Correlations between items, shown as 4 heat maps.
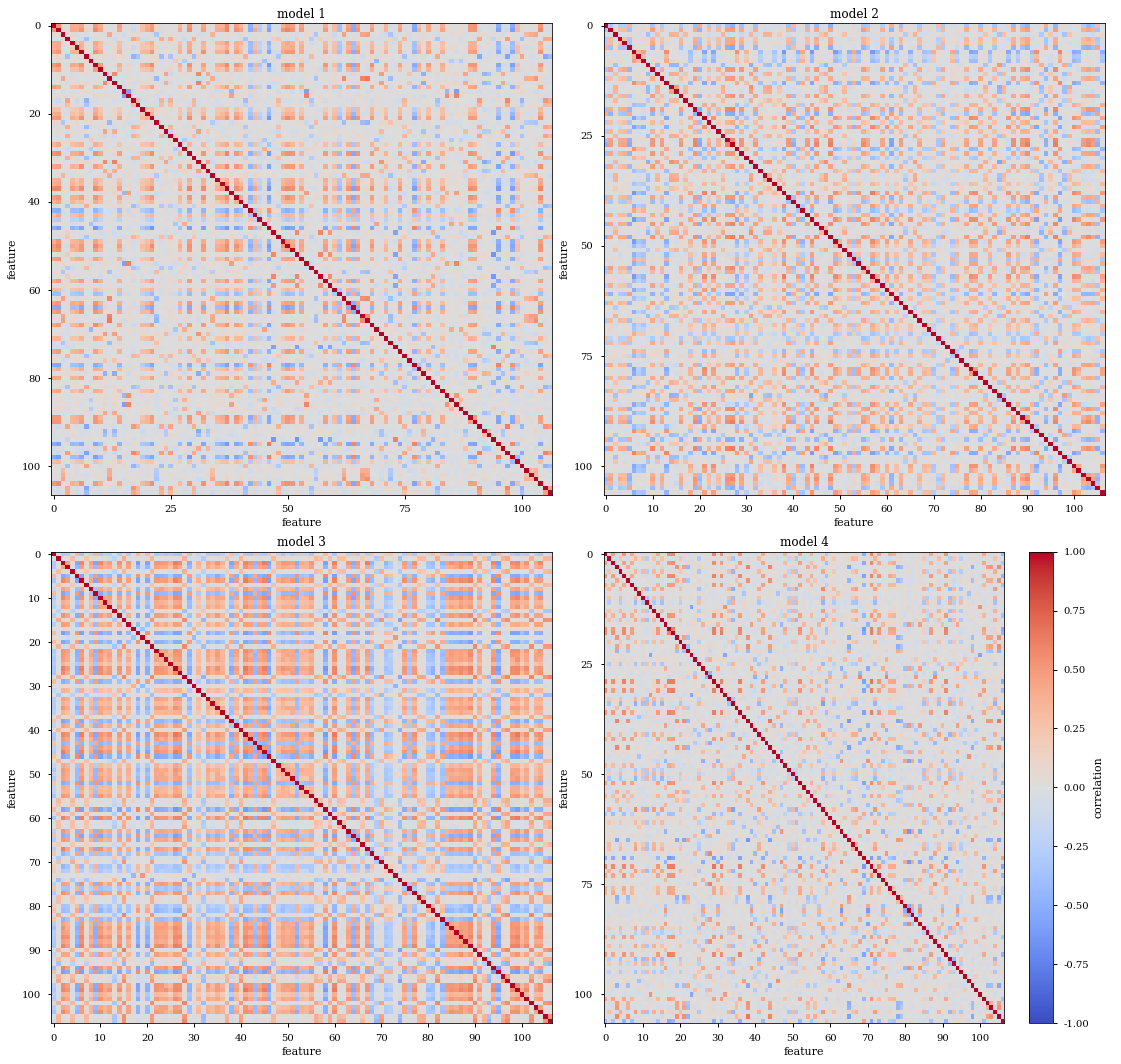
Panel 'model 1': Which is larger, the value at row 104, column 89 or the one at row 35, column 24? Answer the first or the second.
the first
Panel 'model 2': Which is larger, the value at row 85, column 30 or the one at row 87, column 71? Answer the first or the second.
the first
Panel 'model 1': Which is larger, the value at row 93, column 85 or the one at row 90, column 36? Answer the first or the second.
the second
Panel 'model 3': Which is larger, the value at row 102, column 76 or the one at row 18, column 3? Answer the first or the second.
the first
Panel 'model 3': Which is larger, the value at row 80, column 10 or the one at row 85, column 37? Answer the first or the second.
the second
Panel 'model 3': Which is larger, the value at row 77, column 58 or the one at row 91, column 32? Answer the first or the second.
the second
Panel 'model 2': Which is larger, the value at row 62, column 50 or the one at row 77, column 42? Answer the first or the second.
the first
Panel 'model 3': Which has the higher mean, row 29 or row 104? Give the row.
104
